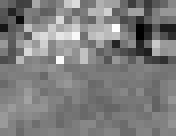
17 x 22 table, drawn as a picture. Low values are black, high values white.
Ninth with the lowest average: top right. Seam: horizontal, 50% of the way down, the bottom part calmer. Mirror symmetry: none. Histogram: heavy tails on both sides. Ninth with the highest average: top middle.
